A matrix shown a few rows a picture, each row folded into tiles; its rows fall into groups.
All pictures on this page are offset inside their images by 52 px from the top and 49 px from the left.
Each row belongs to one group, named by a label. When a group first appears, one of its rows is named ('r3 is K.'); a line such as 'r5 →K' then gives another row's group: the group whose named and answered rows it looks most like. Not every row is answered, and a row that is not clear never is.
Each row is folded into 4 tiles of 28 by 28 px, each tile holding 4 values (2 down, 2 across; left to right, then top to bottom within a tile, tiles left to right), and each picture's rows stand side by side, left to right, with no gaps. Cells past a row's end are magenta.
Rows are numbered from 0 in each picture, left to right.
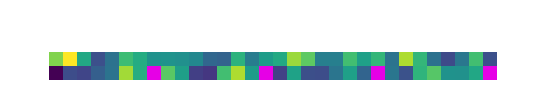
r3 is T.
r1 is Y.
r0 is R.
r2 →R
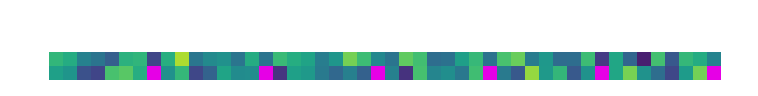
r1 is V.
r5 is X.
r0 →Y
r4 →T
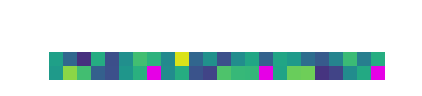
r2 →X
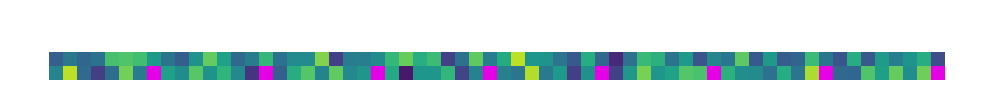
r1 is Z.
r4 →T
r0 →X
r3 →T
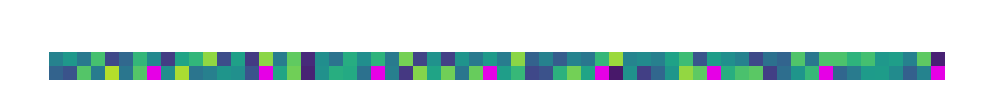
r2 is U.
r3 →T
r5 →R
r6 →X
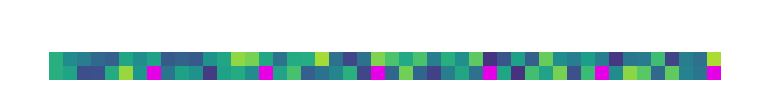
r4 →T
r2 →Z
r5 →Z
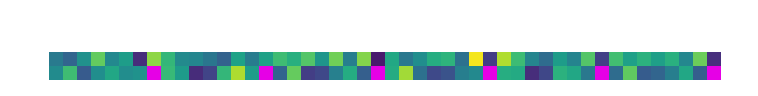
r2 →V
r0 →Z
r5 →V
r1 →Y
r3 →V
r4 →V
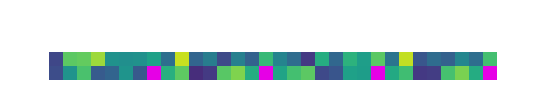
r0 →Z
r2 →X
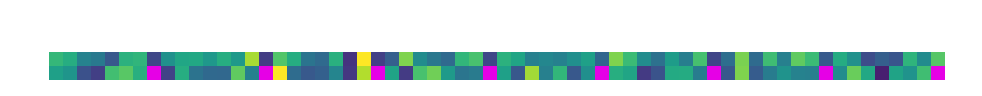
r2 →V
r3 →T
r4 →T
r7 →X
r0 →Y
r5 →V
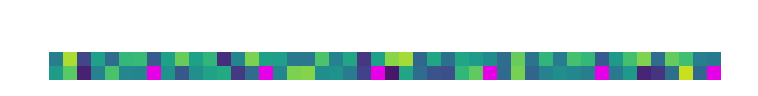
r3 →R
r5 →R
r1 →T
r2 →Z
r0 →U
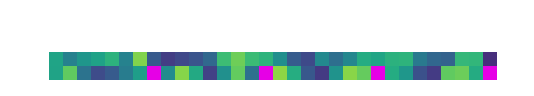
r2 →Y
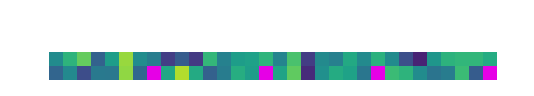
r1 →X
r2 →U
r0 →R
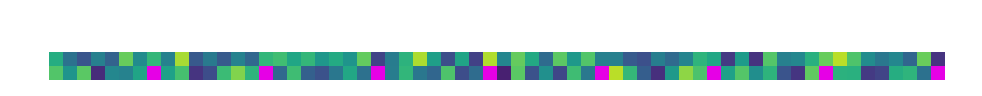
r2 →V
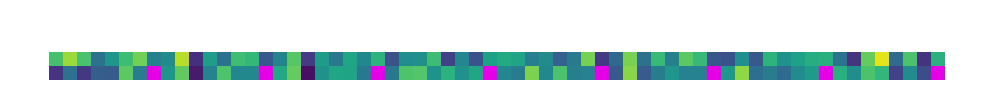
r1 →U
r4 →T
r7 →Z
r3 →Z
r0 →R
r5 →U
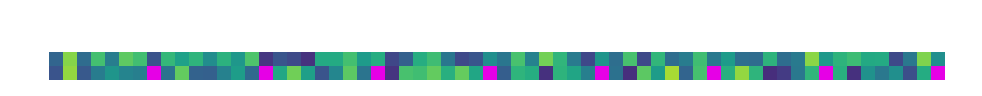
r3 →Z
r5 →T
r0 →U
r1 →V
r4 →Z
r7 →T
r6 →X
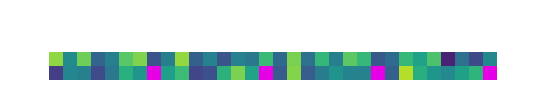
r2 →U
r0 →R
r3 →Z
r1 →Y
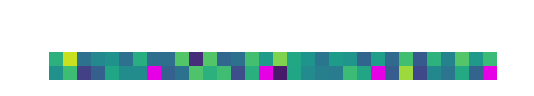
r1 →T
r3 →U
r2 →R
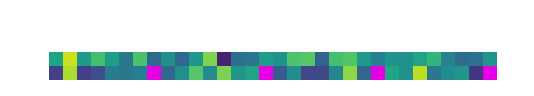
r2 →R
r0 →V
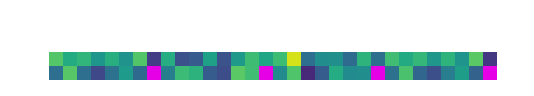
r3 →V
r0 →V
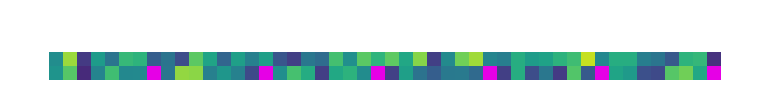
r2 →X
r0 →U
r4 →R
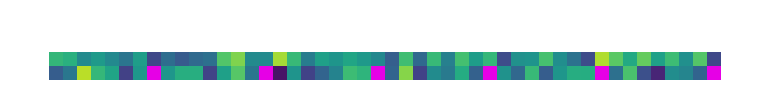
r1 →X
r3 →U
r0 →T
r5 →V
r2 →R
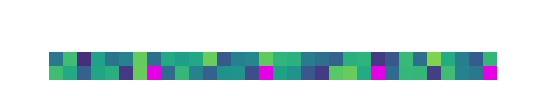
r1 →Z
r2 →Y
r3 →Z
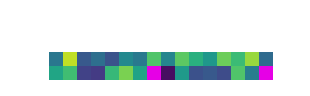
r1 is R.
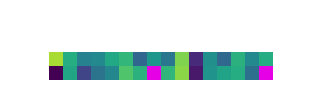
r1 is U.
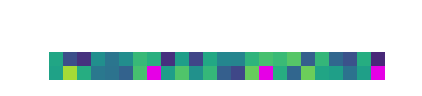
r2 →T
